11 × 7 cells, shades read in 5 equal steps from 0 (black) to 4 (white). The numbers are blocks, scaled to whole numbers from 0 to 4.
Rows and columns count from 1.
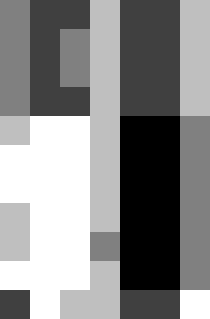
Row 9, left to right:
3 4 4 2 0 0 2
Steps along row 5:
up same down down same up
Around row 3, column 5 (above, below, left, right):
1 1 3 1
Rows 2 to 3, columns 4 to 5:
3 1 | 3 1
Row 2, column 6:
1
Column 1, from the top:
2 2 2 2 3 4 4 3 3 4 1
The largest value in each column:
4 4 4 3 1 1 4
